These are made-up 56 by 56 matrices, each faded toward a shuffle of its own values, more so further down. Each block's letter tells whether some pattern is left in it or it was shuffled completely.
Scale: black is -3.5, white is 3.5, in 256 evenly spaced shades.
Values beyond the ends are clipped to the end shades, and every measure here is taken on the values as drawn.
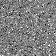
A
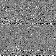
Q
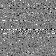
Q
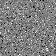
A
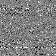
Q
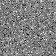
A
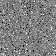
A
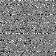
Q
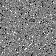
A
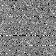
Q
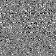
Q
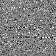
Q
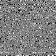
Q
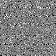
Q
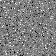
A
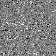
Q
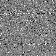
Q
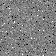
A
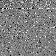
Q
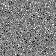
A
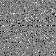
Q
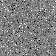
A
